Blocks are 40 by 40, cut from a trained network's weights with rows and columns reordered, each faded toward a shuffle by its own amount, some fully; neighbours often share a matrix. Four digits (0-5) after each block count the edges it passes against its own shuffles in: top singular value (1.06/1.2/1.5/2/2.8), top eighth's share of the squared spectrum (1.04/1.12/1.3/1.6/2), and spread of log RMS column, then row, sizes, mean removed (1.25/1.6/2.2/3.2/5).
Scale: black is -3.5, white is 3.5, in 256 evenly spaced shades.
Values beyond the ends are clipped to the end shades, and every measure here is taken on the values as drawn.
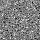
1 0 0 0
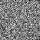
2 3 1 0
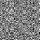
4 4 2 1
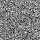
0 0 0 0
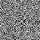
3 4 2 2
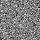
0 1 0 0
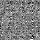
2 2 2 0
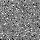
0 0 0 0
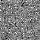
1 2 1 0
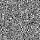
2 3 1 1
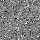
0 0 0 0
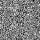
2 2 1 0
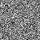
2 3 0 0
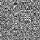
3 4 2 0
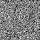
0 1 0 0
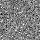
0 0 0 0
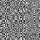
4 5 3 1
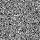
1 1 0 0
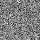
1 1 0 0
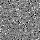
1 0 0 0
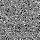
0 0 0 0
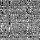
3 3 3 0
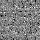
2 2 1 0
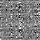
3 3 3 0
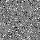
1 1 0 0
